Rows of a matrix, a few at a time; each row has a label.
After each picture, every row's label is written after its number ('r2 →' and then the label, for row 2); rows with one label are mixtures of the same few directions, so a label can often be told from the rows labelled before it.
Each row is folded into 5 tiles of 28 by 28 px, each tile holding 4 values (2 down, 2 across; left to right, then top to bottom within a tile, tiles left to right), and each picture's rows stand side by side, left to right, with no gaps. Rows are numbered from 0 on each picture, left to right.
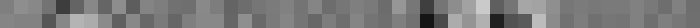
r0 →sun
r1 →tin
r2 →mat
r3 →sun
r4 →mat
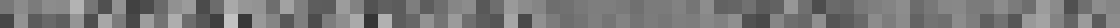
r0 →mat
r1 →tin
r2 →tin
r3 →tin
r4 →sun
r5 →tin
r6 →sun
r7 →tin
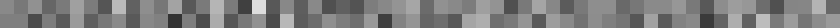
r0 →mat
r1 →mat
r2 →mat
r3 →tin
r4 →tin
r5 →sun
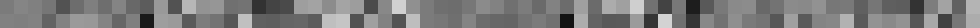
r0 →sun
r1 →mat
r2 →tin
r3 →sun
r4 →mat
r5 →tin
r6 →mat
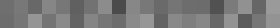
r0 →mat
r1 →mat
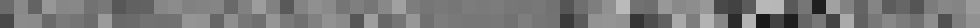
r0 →mat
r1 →tin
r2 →tin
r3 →mat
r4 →sun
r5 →sun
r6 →mat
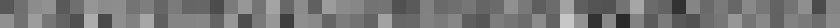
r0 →tin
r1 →mat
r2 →mat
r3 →tin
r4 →sun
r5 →mat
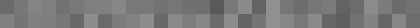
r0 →tin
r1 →mat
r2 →tin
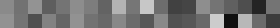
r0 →mat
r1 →tin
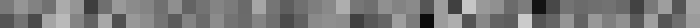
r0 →tin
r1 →mat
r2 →sun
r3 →mat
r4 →mat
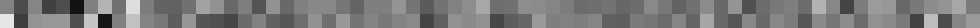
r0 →mat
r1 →sun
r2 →sun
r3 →sun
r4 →tin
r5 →mat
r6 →tin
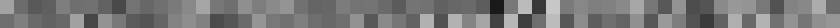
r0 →tin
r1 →sun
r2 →tin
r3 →mat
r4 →mat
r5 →sun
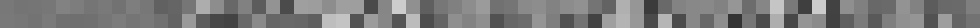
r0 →sun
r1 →sun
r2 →tin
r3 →sun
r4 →tin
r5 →mat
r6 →tin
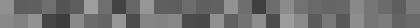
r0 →tin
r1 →tin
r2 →sun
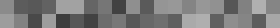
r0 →sun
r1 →tin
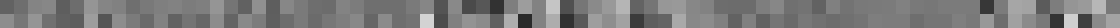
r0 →tin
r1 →mat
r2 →tin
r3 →mat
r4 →sun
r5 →sun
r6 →sun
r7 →tin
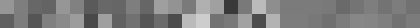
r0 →tin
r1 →tin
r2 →sun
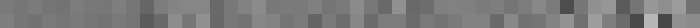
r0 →mat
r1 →sun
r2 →mat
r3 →tin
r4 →tin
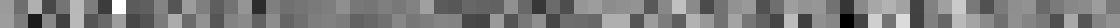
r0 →mat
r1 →mat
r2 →sun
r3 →tin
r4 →tin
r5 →tin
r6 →sun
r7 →tin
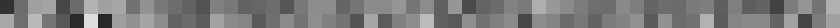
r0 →tin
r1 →sun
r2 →tin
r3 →mat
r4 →tin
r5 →mat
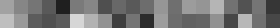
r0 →sun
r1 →mat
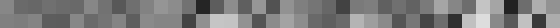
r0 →tin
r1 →sun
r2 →sun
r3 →tin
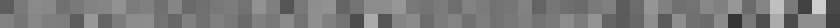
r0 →tin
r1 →mat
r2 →tin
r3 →mat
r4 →tin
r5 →mat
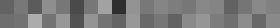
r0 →mat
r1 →tin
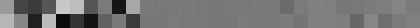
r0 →sun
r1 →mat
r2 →tin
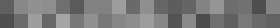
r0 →sun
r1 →sun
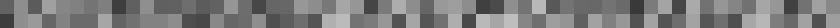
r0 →mat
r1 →tin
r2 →tin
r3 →sun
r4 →mat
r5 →tin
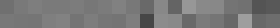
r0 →tin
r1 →mat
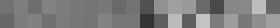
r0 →mat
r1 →sun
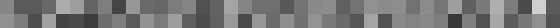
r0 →sun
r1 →tin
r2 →tin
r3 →mat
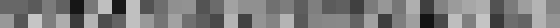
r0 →mat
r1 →tin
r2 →mat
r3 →sun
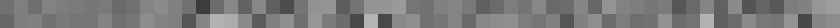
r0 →mat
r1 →sun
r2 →tin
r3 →sun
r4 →mat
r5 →mat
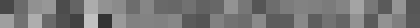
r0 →tin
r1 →tin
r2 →mat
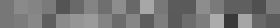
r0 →sun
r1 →tin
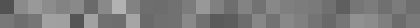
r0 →tin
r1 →sun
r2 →sun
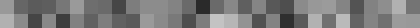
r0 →sun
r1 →sun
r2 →sun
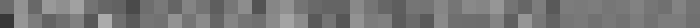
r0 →mat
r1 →mat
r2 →sun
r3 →mat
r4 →mat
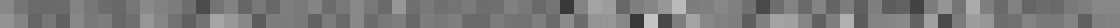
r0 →sun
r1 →sun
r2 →mat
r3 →tin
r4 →tin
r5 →sun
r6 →mat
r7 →mat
